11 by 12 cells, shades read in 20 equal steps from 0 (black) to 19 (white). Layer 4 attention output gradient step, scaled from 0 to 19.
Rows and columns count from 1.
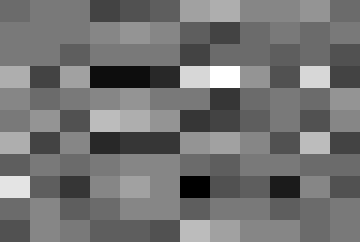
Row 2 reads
9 9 9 10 11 10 7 5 8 9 8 9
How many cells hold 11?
8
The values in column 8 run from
4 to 19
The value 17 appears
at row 9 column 1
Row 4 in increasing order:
1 1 3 5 5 6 11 12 13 16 16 19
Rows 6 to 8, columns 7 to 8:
4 5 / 11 12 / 8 7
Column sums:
109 92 90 86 94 89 93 100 97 84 105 86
